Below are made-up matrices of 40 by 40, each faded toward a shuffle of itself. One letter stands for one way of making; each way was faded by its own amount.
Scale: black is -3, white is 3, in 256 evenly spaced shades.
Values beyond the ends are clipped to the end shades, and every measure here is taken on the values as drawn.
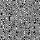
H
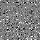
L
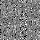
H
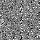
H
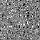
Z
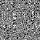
Z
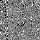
H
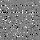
L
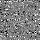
L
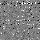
L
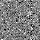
H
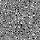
Z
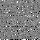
L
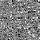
Z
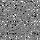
L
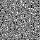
H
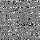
L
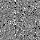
H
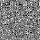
Z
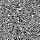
H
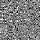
Z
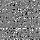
L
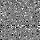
L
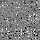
L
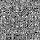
Z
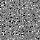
L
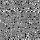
L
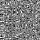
Z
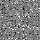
L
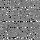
L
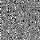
H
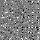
L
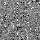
H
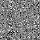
H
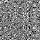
Z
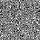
Z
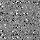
L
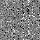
H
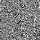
H
